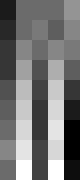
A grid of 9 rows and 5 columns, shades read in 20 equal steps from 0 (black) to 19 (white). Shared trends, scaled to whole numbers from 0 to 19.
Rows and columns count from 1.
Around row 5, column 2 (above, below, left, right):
12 15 6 5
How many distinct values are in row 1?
3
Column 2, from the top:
8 8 10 12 14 15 16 17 19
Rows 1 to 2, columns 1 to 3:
2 8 8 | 3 8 9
